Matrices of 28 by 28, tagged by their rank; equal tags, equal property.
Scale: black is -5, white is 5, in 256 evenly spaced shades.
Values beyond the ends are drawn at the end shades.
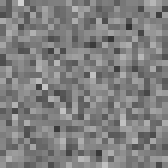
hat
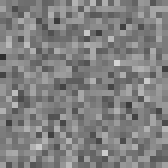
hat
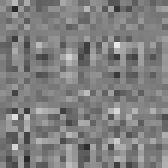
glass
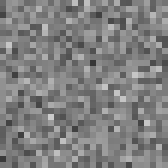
hat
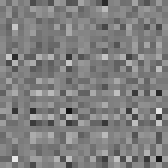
glass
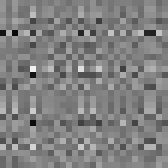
glass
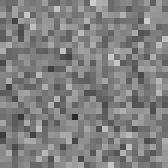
hat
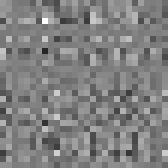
glass
